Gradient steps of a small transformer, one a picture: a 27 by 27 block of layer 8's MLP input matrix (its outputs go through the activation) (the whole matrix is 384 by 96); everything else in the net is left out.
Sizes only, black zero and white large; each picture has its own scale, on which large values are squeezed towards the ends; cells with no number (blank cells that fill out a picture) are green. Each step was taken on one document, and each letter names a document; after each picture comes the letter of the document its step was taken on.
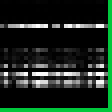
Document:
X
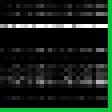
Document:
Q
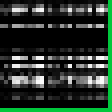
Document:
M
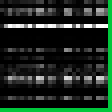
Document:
Q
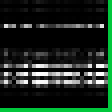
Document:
X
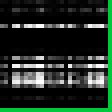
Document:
M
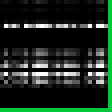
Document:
X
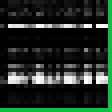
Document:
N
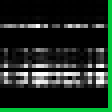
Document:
X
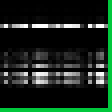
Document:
X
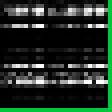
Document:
M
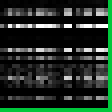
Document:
Q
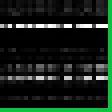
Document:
Q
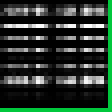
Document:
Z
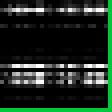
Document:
M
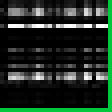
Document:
N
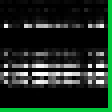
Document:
X
